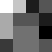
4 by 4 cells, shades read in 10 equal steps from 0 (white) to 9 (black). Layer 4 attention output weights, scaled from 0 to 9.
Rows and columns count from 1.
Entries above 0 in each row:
3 4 4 4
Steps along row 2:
up same up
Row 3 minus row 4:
-4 0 0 3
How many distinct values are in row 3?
3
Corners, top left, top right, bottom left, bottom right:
0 6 7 6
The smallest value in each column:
0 2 5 6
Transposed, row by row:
0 3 3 7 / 2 6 5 5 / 8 6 5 5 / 6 8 9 6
